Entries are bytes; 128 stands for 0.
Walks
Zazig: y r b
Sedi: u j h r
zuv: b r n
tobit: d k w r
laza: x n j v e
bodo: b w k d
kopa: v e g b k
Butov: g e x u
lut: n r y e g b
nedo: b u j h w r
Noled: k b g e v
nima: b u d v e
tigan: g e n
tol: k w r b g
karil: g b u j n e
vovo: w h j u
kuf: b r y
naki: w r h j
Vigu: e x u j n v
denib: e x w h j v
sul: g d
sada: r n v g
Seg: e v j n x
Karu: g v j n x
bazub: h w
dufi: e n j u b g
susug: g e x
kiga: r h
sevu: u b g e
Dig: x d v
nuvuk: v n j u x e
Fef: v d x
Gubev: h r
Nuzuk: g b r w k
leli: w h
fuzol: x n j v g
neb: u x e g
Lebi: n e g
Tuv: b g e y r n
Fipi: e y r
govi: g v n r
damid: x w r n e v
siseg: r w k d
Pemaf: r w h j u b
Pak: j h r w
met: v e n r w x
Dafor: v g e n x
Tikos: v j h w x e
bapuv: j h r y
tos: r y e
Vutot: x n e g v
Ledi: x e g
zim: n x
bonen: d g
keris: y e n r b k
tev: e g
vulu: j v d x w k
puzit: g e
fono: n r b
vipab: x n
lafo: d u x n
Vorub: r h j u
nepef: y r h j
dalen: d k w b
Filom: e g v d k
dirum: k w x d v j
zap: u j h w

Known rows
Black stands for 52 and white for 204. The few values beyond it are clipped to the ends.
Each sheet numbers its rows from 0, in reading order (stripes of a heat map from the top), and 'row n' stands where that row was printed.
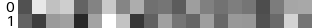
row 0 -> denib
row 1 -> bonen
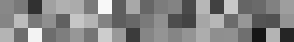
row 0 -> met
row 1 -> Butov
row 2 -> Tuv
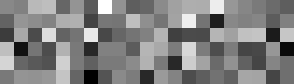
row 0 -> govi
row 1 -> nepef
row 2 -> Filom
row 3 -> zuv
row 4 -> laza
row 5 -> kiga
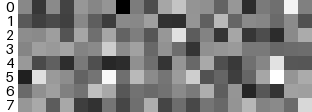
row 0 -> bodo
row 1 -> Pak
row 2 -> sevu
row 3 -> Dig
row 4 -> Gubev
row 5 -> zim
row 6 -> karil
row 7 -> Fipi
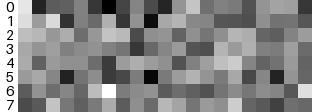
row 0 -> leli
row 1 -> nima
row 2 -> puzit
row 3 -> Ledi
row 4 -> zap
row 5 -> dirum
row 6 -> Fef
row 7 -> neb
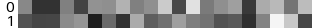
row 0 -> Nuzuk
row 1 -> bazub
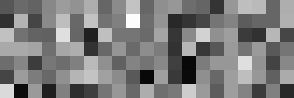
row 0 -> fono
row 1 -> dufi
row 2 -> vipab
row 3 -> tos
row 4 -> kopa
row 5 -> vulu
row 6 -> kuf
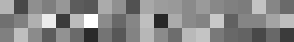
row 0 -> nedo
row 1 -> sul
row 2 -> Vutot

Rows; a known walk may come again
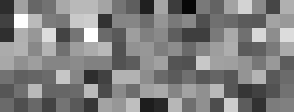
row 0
vulu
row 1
Vigu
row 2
tev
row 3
puzit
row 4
Ledi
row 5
Vorub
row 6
neb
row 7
bapuv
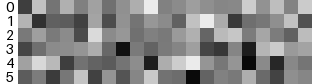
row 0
Seg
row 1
naki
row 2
susug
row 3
siseg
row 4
Noled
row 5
nuvuk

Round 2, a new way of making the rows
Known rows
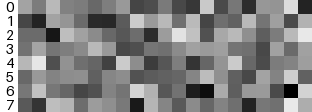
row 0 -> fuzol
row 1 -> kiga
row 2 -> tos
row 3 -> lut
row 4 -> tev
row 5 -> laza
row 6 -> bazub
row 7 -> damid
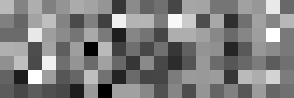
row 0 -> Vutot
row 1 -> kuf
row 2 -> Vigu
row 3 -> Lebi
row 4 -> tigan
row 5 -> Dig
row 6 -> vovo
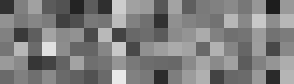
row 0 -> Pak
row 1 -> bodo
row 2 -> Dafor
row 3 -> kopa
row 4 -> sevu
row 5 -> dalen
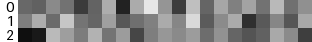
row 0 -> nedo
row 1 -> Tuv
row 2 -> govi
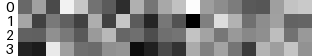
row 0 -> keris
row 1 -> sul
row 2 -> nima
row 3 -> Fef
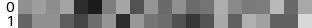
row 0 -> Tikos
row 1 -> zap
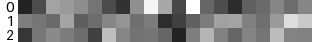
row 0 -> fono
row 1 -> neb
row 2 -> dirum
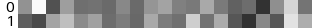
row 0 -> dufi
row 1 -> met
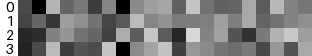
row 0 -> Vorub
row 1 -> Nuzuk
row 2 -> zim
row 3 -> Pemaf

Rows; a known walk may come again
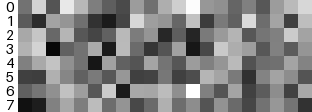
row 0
keris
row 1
kiga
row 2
Ledi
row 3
puzit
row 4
denib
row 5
Karu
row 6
Zazig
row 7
govi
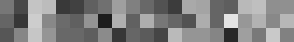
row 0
vulu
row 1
Sedi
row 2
Seg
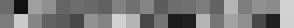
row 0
siseg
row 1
bazub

